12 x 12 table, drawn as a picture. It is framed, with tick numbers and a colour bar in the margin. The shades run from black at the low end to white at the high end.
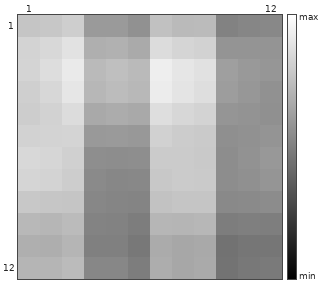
The bottom right is the ninth with the lowest average. On average the colour sits 70% of the way up the scale. Upright stripes repeat 2 times across the table.
